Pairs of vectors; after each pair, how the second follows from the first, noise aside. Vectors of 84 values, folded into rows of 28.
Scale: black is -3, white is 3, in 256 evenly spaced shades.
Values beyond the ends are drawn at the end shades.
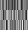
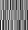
shuffled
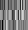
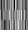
shuffled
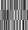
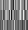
shuffled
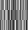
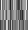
shuffled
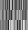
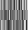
shuffled
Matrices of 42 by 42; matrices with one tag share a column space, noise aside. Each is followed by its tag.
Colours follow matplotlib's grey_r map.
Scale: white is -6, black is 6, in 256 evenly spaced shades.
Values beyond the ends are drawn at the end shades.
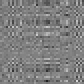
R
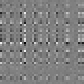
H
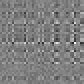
H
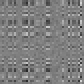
R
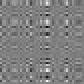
R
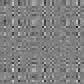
R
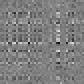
H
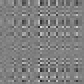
R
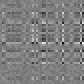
H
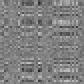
R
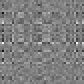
H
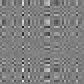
R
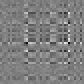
H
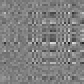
H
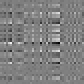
H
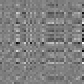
H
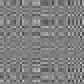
R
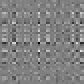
H
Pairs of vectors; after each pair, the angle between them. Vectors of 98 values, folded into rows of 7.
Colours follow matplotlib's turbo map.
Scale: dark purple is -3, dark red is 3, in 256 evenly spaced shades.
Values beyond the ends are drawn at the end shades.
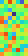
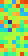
orthogonal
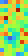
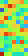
partly aligned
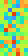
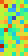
partly aligned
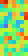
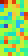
nearly parallel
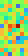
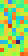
partly aligned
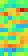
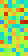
partly aligned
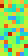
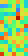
partly opposed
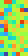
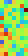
nearly opposite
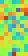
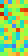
partly aligned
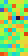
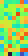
orthogonal
